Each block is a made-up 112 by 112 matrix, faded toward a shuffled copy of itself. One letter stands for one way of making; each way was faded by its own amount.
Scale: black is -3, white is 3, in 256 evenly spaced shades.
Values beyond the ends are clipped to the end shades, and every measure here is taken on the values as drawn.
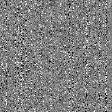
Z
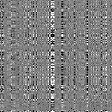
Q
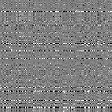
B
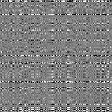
B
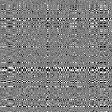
B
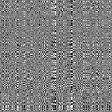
Q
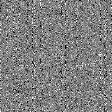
Z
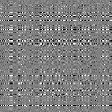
B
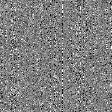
Z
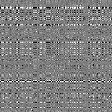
B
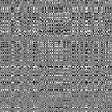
B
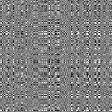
Q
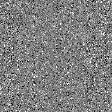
Z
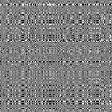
B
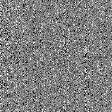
Z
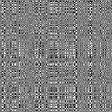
Q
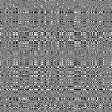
B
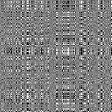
Q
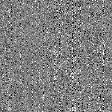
Z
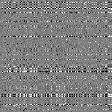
B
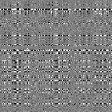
B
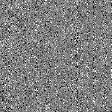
Z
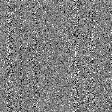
Z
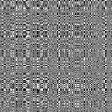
Q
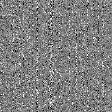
Z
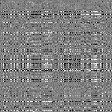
B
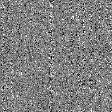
Z
